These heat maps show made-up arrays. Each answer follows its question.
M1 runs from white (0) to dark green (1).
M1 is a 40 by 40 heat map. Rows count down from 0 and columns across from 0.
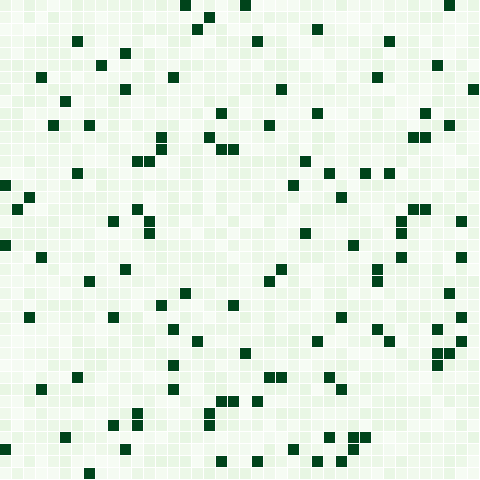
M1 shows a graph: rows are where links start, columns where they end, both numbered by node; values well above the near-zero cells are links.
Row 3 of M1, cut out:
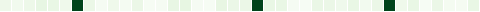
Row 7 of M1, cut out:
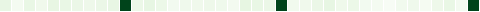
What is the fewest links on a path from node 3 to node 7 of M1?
4
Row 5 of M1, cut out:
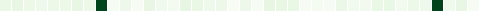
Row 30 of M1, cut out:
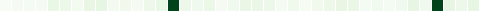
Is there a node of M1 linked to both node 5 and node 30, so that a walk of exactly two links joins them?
yes
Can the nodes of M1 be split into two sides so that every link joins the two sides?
no
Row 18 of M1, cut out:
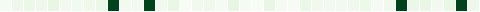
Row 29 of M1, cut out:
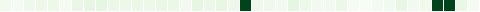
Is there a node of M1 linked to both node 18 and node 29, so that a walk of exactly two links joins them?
no
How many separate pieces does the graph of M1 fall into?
1
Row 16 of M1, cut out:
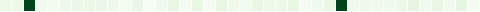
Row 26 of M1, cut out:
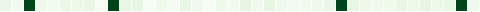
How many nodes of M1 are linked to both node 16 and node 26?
2
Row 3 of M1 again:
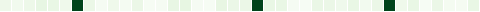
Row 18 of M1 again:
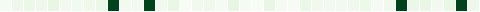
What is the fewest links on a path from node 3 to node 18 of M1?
3
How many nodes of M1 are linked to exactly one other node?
4
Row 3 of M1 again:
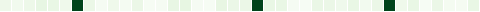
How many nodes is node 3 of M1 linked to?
3
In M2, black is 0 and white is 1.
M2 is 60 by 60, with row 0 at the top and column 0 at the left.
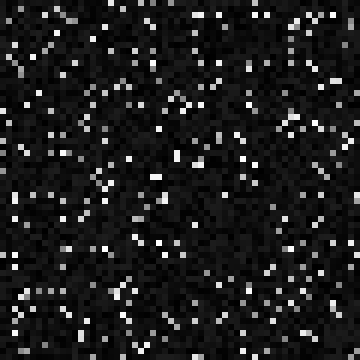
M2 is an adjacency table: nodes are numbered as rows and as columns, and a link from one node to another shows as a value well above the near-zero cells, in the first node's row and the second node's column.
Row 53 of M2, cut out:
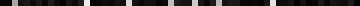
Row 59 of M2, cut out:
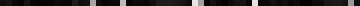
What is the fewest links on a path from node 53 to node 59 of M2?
2
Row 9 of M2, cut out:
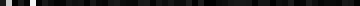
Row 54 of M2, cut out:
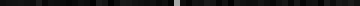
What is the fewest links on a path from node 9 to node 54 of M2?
6
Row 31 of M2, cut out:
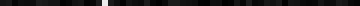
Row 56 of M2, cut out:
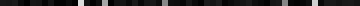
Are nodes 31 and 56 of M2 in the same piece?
yes
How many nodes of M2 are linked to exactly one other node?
5
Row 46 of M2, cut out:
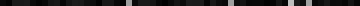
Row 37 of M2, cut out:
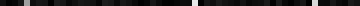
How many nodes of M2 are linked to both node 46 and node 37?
0
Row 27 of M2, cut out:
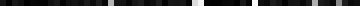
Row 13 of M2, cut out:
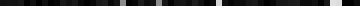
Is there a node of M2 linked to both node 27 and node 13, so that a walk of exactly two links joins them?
yes
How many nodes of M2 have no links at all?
1
